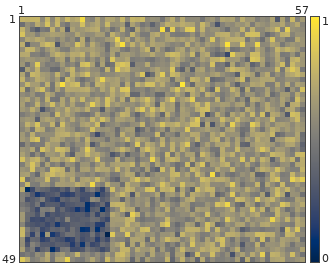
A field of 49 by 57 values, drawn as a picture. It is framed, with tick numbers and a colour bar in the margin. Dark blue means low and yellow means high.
Ninth with the lowest average: bottom left. Stripes: none. Odd patch: lower, in the bottom left. Mirror symmetry: none.
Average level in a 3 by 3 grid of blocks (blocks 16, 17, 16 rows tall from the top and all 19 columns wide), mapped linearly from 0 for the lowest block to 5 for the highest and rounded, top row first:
555 / 555 / 055
